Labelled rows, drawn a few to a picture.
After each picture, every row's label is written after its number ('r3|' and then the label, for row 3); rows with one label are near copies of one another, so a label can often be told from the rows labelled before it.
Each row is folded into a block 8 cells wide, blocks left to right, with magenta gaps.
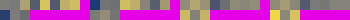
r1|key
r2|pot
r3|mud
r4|mud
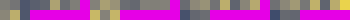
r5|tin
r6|mud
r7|key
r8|key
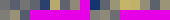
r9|tin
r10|pot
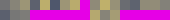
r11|key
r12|mud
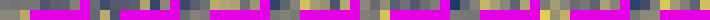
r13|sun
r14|tin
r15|pot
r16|pot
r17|sun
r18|pot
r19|mud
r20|pot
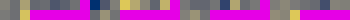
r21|sun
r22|pot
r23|tin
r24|sun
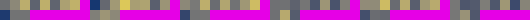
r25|key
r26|pot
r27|key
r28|tin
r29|key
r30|tin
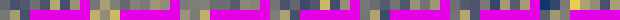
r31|tin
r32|mud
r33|sun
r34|tin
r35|tin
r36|tin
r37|pot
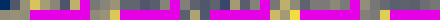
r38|pot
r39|sun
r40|tin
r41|mud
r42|sun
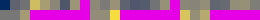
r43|pot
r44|sun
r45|mud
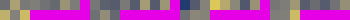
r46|mud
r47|tin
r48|pot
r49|sun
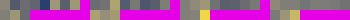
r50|tin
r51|sun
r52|sun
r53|sun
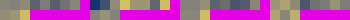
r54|sun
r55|pot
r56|sun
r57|mud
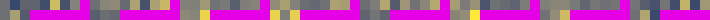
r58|tin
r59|key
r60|sun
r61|mud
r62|key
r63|sun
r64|sun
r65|tin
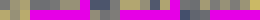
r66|mud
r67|pot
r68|key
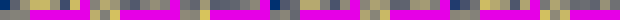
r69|pot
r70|mud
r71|sun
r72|pot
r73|mud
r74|pot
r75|mud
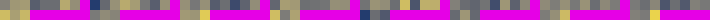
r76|mud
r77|pot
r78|sun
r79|mud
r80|key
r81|tin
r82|sun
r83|sun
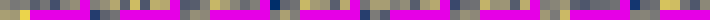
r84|sun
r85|key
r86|pot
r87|pot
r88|key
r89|pot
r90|sun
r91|pot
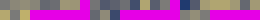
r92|mud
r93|tin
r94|pot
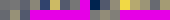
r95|tin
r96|pot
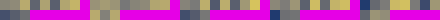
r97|key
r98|mud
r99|key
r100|key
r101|pot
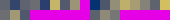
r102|tin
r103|pot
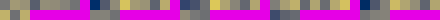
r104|mud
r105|pot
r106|pot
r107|key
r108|pot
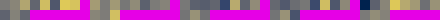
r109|key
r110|sun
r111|tin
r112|tin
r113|pot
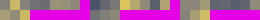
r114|mud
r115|pot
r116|sun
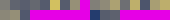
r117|tin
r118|key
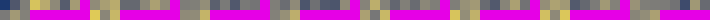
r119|pot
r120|mud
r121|sun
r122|sun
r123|mud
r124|mud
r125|mud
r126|sun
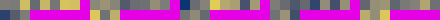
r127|key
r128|mud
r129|pot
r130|tin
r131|mud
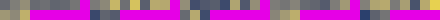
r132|sun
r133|key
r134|tin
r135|sun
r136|key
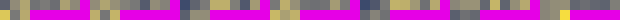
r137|mud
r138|mud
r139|pot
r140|mud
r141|pot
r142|key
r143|sun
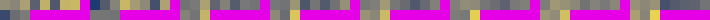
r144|key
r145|pot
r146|sun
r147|sun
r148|sun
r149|sun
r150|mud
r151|sun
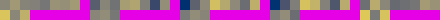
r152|mud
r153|pot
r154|pot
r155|pot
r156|mud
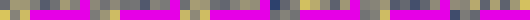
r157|mud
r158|sun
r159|mud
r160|pot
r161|sun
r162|key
